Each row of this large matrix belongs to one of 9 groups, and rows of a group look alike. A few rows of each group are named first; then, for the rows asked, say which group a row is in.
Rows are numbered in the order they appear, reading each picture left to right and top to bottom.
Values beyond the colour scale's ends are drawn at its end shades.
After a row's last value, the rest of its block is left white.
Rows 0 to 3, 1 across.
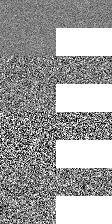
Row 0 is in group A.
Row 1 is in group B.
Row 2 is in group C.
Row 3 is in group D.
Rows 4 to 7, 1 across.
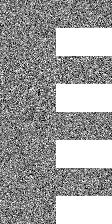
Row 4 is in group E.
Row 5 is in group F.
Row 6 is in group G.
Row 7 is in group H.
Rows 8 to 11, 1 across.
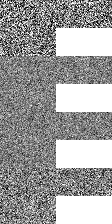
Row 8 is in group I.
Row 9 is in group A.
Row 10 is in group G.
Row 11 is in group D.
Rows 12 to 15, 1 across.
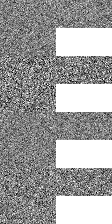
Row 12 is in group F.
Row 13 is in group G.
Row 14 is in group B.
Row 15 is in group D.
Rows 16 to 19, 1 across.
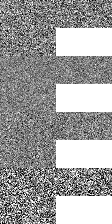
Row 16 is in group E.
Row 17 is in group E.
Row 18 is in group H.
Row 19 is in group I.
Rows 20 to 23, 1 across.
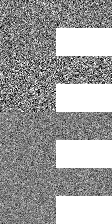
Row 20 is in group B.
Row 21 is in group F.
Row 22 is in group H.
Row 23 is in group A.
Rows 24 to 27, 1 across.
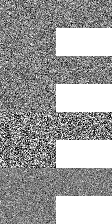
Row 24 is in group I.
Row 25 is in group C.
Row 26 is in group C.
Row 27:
H
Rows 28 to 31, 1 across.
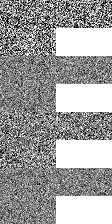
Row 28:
D
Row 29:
G
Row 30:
D
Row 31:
G
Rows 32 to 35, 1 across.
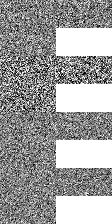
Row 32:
A
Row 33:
G
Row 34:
G
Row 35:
C
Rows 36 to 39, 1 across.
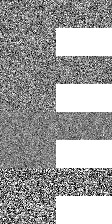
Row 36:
A
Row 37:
E
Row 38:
G
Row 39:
A
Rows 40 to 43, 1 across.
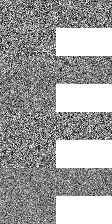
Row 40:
G
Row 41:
B
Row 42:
F
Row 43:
I
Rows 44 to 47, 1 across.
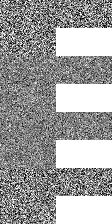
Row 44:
E
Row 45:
D
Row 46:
H
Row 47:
E
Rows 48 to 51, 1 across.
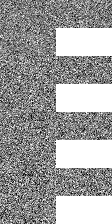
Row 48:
A
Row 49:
C
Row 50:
G
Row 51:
G
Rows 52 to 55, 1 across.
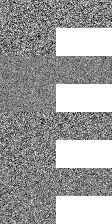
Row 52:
F
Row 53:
D
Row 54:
B
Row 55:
B
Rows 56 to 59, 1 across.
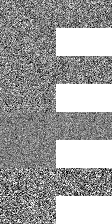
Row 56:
I
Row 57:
H
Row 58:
G
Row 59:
D
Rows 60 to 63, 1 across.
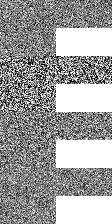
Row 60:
H
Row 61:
G
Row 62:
F
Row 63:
D
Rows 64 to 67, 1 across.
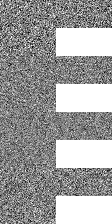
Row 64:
C
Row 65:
E
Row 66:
G
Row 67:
B
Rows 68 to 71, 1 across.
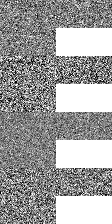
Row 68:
A
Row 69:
G
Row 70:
A
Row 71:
E
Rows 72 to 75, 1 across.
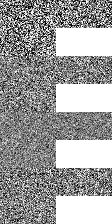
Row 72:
G
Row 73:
A
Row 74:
C
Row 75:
A
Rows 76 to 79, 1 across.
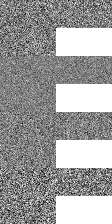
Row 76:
B
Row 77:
I
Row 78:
H
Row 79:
G
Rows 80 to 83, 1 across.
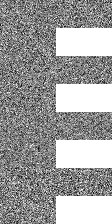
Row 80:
E
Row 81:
G
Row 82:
F
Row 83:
A
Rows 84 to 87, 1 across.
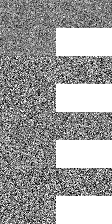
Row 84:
D
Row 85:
F
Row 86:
H
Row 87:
G
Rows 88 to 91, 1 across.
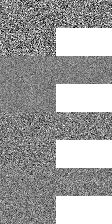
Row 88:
H
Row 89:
I
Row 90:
G
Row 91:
H
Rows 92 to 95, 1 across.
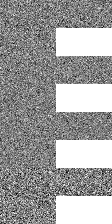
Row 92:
D
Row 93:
F
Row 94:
C
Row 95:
D
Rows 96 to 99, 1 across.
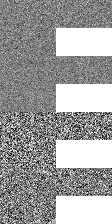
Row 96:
F
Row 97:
A
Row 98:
E
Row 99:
B
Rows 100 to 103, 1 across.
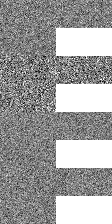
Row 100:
F
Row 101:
G
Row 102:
C
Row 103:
H
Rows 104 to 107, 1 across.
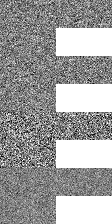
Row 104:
A
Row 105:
I
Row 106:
I
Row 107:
D
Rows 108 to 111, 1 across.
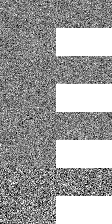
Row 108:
D
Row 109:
F
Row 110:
H
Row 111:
D
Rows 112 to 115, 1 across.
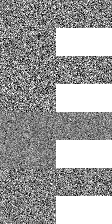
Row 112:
F
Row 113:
E
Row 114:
I
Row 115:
E
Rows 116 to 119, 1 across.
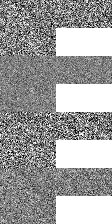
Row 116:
I
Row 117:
D
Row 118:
A
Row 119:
I
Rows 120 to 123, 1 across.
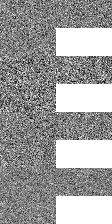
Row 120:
E
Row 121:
G
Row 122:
H
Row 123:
A
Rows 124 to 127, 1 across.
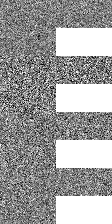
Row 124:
F
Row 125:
G
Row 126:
H
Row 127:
E
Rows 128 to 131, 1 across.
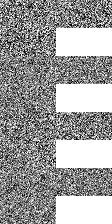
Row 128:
G
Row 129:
G
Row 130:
D
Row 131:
B
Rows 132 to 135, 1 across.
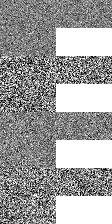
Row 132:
F
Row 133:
G
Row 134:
I
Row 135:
D
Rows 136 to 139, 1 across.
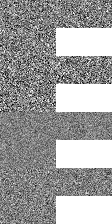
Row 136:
D
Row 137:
D
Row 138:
E
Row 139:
C
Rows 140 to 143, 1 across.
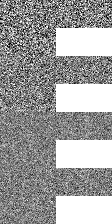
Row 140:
E
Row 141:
H
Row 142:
E
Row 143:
A
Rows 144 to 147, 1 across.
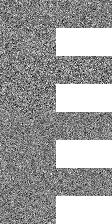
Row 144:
D
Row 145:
E
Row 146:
H
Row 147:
B
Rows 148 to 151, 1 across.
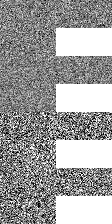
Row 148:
G
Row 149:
A
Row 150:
D
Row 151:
F
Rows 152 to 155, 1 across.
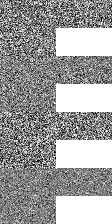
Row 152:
A
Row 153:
E
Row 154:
G
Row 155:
C
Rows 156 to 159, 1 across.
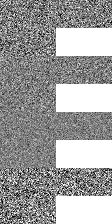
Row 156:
G
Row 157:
C
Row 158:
C
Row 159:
D
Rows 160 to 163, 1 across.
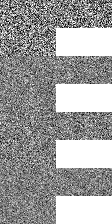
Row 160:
E
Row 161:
I
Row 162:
E
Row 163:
D
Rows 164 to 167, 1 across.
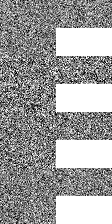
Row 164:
E
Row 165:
G
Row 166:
B
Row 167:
B
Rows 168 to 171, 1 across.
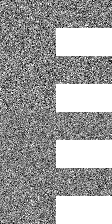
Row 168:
C
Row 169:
H
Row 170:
F
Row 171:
I
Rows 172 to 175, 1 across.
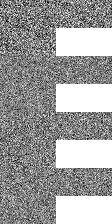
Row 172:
D
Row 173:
A
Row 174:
B
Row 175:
E
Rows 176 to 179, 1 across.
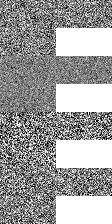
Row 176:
I
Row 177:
G
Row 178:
E
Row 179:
I
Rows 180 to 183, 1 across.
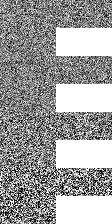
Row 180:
E
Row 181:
G
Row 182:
A
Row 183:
F
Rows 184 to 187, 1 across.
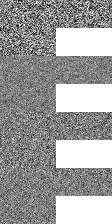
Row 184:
A
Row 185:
F
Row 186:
C
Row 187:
B
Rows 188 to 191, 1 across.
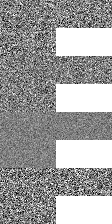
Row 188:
D
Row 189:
E
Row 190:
C
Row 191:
A
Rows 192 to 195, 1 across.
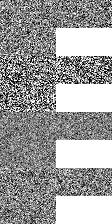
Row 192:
C
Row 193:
D
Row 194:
B
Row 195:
G
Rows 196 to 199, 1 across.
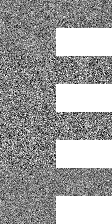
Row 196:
D
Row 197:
A
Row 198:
E
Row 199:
H
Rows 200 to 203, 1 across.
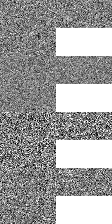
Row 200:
F
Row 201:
G
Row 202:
G
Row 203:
G
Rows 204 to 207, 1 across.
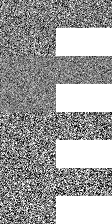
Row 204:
B
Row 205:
E
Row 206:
E
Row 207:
A
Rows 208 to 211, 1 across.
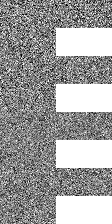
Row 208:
E
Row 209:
H
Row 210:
G
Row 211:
B
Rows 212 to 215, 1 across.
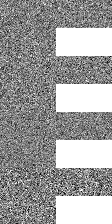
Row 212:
B
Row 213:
C
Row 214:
G
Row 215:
A
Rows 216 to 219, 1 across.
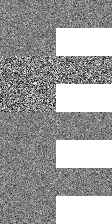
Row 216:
E
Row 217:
D
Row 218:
D
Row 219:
B
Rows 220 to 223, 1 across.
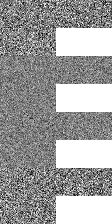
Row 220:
D
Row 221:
E
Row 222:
H
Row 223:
H
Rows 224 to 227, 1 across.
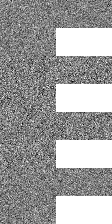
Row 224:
C
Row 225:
G
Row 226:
H
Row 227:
B
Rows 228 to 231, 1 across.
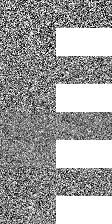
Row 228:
I
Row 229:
F
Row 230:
D
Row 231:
D
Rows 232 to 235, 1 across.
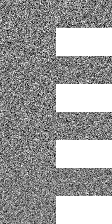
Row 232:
G
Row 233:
C
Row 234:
C
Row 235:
C
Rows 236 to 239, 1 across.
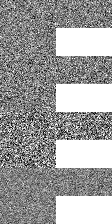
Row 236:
I
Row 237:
G
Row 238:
G
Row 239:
A
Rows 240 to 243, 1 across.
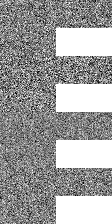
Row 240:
G
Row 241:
A
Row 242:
H
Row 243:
E
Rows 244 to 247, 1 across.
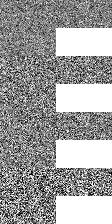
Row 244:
A
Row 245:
E
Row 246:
A
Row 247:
H
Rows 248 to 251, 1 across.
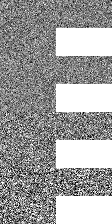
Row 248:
B
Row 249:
H
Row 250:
I
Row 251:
A
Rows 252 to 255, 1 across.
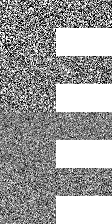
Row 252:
H
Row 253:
E
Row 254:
G
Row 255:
E
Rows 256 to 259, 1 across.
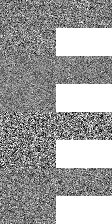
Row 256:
A
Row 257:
I
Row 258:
F
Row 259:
G
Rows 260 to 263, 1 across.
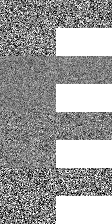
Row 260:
A
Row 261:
G
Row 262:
D
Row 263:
G
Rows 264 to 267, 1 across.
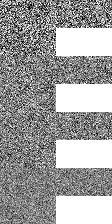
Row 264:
G
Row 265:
I
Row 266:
G
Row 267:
D
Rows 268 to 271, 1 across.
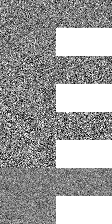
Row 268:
B
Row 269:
H
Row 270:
I
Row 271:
D
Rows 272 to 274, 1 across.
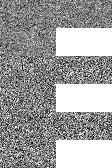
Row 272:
D
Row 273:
H
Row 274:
A
